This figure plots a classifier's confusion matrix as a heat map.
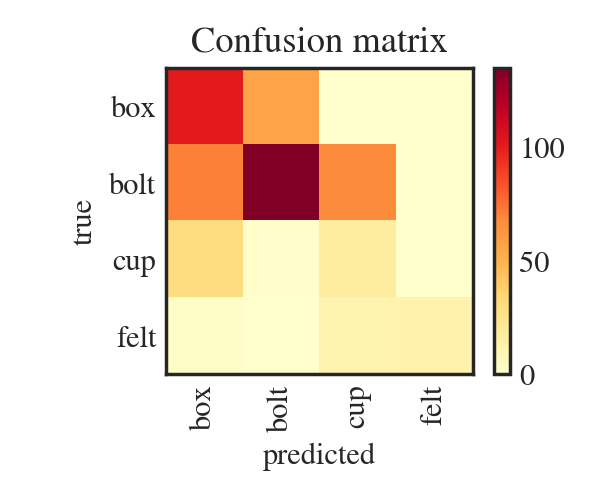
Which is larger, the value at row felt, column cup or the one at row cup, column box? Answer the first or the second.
the second
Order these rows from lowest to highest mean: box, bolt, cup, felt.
felt, cup, box, bolt
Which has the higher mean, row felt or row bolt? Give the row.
bolt
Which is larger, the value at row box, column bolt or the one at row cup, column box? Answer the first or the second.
the first
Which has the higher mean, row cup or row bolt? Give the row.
bolt
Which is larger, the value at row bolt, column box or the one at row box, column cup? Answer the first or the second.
the first
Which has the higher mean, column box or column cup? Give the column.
box
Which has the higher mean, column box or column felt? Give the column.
box
